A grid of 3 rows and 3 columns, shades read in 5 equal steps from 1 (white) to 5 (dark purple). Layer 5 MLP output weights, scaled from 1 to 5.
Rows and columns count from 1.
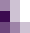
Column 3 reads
1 1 2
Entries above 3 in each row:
0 1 1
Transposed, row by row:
3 5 4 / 2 2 3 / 1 1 2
